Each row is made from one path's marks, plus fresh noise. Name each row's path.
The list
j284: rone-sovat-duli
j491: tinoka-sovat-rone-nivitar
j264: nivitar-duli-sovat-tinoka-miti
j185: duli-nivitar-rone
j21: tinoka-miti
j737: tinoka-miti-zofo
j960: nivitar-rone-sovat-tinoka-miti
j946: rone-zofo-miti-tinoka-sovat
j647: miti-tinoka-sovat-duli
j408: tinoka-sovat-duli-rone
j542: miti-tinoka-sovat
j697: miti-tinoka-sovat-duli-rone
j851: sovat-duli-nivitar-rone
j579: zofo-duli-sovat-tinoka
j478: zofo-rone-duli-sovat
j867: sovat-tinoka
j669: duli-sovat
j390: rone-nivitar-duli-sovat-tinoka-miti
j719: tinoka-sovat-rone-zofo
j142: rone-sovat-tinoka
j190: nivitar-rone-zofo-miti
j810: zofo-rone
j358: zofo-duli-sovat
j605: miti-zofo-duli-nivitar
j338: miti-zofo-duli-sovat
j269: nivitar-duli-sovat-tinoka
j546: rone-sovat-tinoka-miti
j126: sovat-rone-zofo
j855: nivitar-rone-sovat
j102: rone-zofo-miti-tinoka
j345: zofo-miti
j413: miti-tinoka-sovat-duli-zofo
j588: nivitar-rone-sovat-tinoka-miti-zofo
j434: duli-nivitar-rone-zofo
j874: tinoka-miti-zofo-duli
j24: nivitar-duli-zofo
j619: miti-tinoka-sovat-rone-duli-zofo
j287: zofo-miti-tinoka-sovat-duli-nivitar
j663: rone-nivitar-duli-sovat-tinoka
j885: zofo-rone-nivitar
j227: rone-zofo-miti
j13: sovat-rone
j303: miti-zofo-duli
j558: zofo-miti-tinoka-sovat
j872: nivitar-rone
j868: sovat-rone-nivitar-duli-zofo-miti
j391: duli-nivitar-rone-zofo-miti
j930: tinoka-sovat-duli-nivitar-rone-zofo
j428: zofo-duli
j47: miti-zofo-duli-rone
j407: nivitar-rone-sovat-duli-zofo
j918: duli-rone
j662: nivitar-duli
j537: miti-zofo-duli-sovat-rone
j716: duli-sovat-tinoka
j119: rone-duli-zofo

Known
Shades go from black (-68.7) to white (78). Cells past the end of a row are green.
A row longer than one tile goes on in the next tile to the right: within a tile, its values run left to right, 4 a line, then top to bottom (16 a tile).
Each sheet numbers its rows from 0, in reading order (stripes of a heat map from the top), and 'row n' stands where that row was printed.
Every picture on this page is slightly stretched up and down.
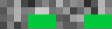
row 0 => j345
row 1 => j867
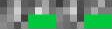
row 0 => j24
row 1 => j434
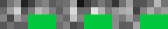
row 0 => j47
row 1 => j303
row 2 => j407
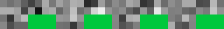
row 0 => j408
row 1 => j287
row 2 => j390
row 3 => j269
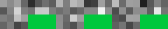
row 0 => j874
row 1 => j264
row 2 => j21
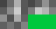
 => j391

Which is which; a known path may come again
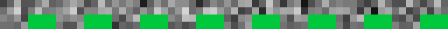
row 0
j434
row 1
j930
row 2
j946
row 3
j413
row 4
j491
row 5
j478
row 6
j408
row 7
j872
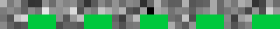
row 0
j647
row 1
j619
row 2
j142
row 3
j662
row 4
j390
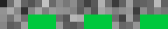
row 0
j407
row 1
j716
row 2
j185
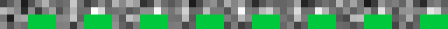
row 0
j284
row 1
j605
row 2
j264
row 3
j428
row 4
j874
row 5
j303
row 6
j542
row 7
j345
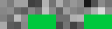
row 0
j269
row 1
j558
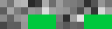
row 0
j588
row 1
j697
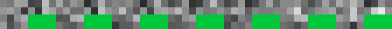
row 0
j663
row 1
j867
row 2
j719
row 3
j126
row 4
j810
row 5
j579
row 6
j287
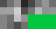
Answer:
j358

